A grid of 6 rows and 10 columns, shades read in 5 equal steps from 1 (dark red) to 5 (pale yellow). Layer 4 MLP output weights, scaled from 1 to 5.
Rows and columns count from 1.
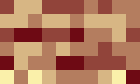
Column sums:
17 20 20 18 16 13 18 17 21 15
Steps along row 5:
up down same down same up same same up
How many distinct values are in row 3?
4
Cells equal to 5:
3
